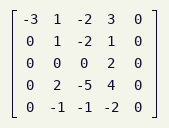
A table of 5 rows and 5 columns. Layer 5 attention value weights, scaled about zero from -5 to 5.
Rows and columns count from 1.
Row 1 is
-3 1 -2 3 0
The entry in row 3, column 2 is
0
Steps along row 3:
same same up down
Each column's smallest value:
-3 -1 -5 -2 0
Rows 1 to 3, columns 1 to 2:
-3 1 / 0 1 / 0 0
